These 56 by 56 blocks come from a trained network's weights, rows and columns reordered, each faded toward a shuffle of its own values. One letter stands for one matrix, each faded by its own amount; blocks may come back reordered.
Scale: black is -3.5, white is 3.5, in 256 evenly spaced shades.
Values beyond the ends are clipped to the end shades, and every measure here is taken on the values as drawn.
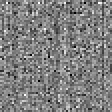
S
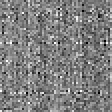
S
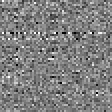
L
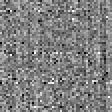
S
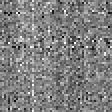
S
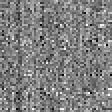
S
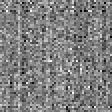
S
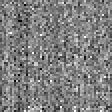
S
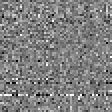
L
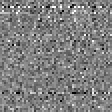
L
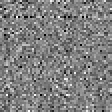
L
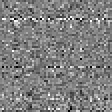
L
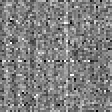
S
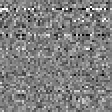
L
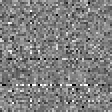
L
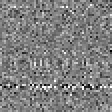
L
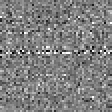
L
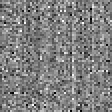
S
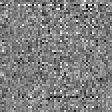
L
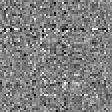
L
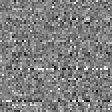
L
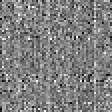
S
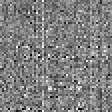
S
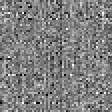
S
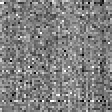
S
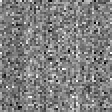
S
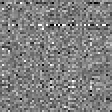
L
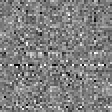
L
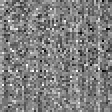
S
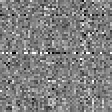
L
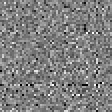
L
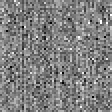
S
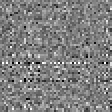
L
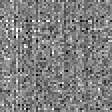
S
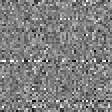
L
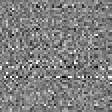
L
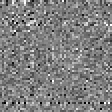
L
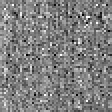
S
